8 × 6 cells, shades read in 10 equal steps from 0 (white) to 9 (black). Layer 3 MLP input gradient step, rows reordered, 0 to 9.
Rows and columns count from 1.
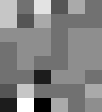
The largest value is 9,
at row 8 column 3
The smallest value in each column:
2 0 1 3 3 3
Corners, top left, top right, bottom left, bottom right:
2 5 8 4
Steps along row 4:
down same up down same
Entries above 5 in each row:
1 1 0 0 0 1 1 2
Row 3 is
4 4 4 5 4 4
